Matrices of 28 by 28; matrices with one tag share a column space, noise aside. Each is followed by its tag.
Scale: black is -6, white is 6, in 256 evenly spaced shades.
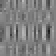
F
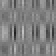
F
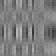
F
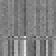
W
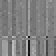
W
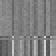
W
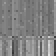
W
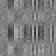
F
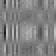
F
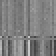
W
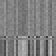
W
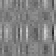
F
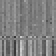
W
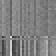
W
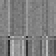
W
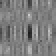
F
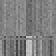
W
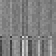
W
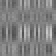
F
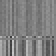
W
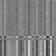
W
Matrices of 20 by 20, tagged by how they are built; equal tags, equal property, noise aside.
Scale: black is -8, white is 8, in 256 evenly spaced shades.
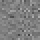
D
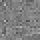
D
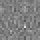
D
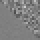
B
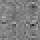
D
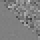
B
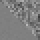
B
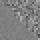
B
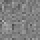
D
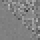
B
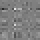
D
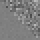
B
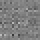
D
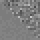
B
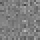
D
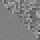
B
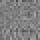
D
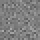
D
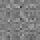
D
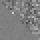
B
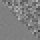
B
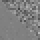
B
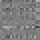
D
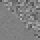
B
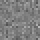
D
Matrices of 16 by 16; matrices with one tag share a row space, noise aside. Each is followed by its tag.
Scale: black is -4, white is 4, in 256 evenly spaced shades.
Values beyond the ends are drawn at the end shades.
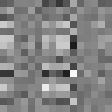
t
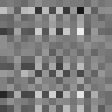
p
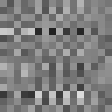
p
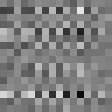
p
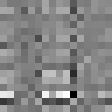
t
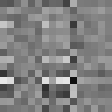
t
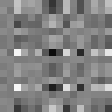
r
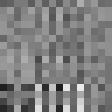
p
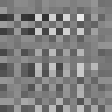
p
